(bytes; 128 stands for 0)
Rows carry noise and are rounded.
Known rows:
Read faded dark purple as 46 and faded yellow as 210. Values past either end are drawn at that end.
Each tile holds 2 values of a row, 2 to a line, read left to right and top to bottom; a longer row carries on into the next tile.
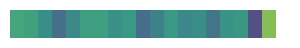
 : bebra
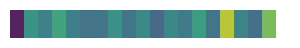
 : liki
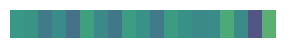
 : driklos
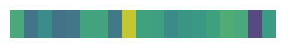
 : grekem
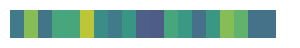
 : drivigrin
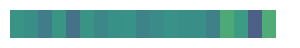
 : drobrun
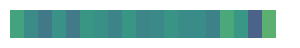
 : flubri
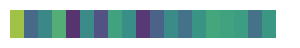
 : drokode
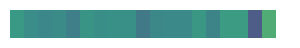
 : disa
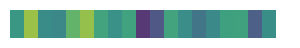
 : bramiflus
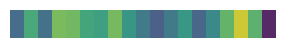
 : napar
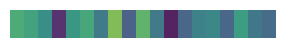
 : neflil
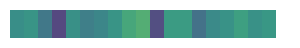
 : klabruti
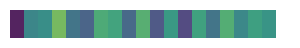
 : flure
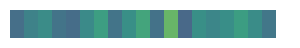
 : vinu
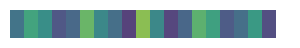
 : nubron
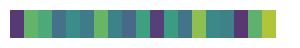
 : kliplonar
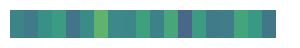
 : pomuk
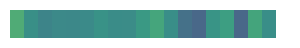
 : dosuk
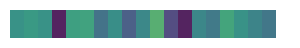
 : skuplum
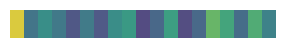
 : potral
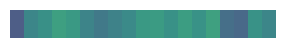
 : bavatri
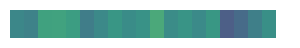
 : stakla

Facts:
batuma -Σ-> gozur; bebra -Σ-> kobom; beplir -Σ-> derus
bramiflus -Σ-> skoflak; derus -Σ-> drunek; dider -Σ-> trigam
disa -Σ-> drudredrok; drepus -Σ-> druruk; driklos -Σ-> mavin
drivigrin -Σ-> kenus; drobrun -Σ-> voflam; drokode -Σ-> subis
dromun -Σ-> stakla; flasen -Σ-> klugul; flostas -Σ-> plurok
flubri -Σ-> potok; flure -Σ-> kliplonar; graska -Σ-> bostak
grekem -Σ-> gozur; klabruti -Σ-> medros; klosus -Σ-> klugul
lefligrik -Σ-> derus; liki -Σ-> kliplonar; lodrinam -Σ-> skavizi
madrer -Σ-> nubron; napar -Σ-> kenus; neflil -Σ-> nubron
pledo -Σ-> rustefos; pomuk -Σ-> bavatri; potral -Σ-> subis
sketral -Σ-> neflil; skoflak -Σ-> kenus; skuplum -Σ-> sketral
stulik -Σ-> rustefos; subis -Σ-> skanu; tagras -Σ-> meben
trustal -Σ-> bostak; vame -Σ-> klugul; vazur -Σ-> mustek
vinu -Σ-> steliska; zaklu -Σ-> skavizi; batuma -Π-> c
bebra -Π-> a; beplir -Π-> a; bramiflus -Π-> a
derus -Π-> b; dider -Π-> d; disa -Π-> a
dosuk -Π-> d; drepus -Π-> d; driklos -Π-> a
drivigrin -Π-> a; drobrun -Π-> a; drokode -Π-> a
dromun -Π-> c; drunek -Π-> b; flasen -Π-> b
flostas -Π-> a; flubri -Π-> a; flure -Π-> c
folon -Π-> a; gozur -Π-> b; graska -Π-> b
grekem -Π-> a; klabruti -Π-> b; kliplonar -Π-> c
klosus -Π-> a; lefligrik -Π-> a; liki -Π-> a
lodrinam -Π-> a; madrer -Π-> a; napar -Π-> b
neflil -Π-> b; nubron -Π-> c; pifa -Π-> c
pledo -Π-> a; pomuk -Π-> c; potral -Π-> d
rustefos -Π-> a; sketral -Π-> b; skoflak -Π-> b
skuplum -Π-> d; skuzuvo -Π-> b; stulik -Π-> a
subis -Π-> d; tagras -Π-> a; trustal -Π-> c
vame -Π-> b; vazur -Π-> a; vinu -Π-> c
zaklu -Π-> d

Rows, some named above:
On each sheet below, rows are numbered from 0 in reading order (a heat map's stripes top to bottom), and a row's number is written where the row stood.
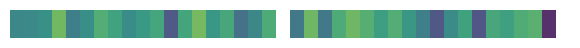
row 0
rustefos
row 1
skoflak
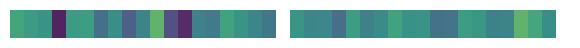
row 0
skuplum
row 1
skuzuvo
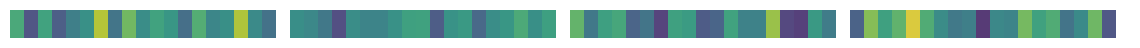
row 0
batuma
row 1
klabruti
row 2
skanu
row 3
kenus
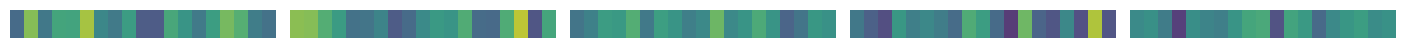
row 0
drivigrin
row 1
klosus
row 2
skavizi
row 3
derus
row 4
klabruti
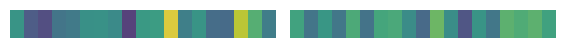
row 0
trustal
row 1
zaklu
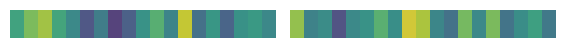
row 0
klugul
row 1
gozur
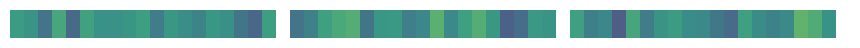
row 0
folon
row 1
skavizi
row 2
skuzuvo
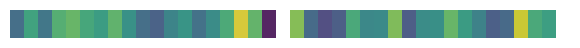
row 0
napar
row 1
graska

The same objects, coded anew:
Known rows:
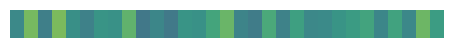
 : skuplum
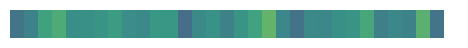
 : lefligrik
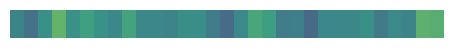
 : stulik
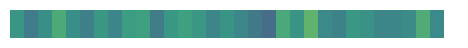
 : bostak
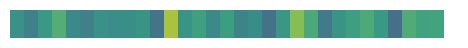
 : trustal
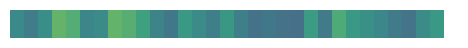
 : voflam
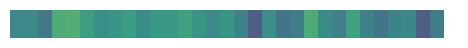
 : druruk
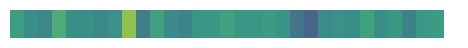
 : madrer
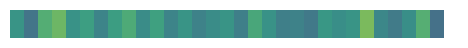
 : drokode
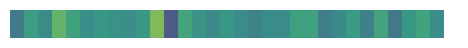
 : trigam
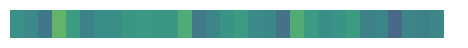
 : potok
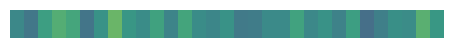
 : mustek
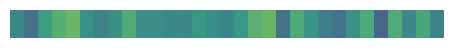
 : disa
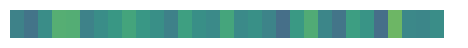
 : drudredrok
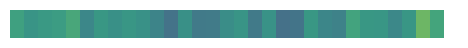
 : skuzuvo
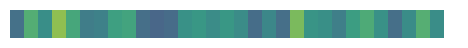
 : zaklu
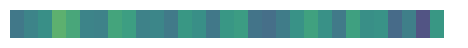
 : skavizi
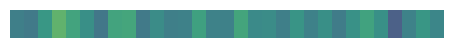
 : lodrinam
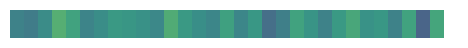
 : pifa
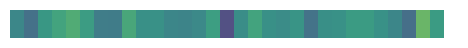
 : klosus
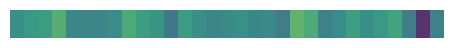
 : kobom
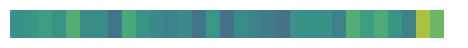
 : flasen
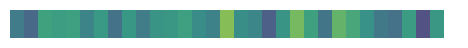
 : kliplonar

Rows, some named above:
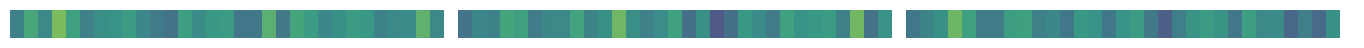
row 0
dosuk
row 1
batuma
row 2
skavizi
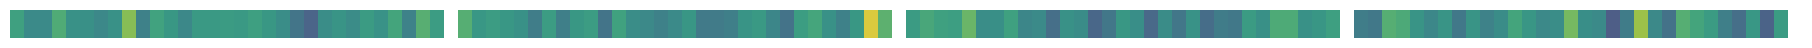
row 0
madrer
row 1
graska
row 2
klabruti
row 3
flure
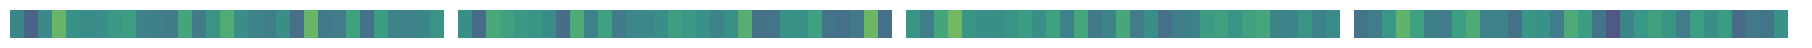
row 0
kenus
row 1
liki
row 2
skanu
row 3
skavizi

